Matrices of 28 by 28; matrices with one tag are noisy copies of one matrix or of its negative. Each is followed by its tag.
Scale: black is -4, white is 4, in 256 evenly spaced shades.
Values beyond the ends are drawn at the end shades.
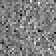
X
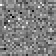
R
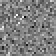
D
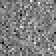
X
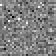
R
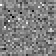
R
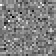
R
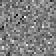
D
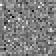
R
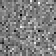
X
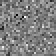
D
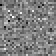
R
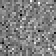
X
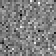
X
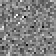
D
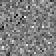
D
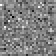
R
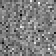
X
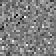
D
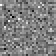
R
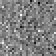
X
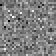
R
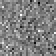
X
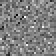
D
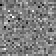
R
